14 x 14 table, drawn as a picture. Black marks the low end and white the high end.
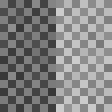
Seam: vertical, 50% of the way across, the right part higher. Average level on the scale: 50%. Histogram: flat.
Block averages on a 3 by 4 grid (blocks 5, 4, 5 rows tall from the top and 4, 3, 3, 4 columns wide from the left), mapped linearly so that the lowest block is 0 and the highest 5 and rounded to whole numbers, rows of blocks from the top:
0055 | 0055 | 0055
